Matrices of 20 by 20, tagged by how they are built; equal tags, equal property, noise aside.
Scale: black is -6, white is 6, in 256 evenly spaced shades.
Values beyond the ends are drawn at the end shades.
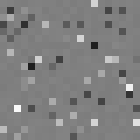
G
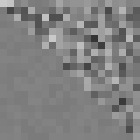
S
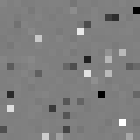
G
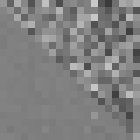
S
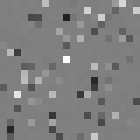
G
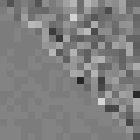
S
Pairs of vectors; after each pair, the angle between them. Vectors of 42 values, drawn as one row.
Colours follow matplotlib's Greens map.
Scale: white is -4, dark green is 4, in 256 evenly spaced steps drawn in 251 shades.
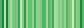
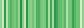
nearly opposite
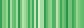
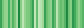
nearly parallel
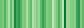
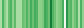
partly opposed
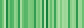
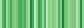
partly opposed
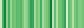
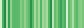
nearly parallel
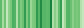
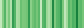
orthogonal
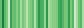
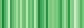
nearly parallel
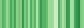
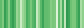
partly aligned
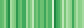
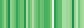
nearly parallel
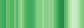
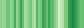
nearly opposite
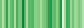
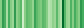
nearly opposite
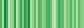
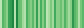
partly opposed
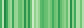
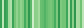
nearly parallel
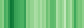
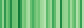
partly aligned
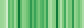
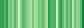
nearly opposite
